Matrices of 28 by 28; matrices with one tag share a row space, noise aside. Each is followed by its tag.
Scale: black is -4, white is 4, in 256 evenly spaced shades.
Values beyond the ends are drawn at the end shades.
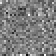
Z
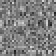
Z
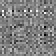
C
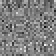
C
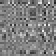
Z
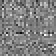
C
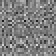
C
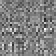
C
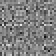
C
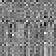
C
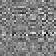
Z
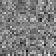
Z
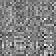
C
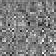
Z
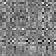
Z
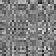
Z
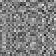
Z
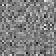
C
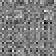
C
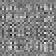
C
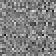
Z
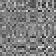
Z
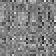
Z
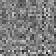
Z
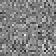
Z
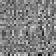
Z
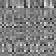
C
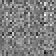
C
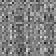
C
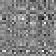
Z
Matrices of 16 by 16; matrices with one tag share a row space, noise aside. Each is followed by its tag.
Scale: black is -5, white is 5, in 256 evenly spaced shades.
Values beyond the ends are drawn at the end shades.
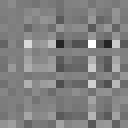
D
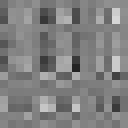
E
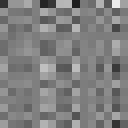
E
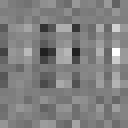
E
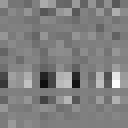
E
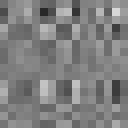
E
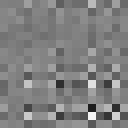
D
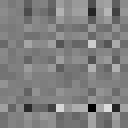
D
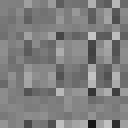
D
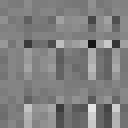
D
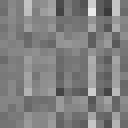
D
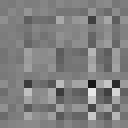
D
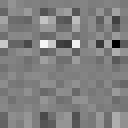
E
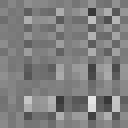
D
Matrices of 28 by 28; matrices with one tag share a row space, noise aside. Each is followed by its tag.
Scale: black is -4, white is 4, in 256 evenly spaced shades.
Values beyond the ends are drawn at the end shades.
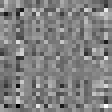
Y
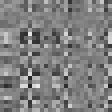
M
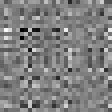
M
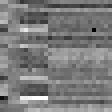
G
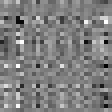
Y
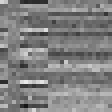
G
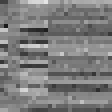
G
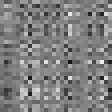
M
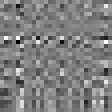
Y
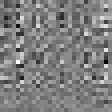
Y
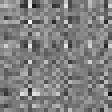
M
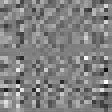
Y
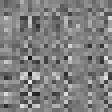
M
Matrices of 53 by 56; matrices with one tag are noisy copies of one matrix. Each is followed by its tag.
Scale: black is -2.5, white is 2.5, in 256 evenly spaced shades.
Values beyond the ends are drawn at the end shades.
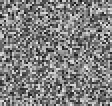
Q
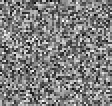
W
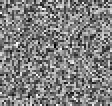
Q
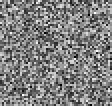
Q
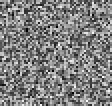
Q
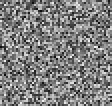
W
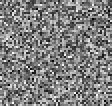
W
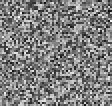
W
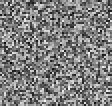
W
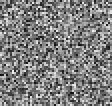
Q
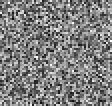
Q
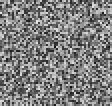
Q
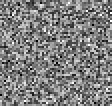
W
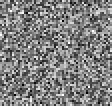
Q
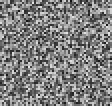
Q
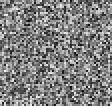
Q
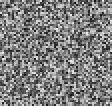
Q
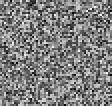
W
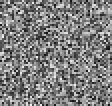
Q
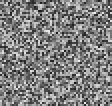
W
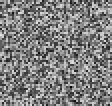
Q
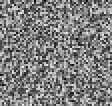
Q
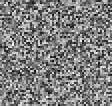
W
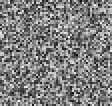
Q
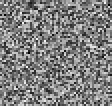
W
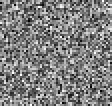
Q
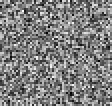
Q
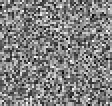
Q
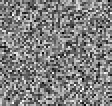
W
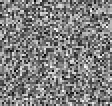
Q
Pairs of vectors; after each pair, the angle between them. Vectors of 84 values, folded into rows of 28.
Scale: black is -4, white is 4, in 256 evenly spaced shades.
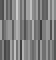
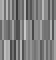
nearly opposite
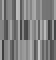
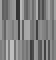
partly opposed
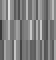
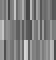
partly opposed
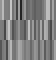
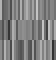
partly opposed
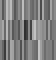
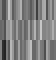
partly aligned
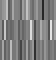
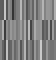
partly opposed
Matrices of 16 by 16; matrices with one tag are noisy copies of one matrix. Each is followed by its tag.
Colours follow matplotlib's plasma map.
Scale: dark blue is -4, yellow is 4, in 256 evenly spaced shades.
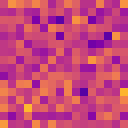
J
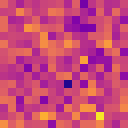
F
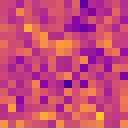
F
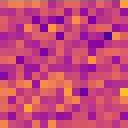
J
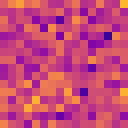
J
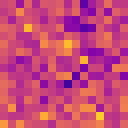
F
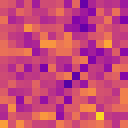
F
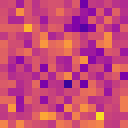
F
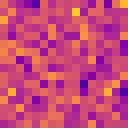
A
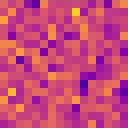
A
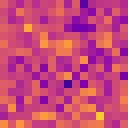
F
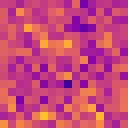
F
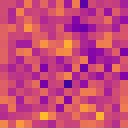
F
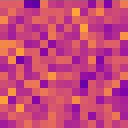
A
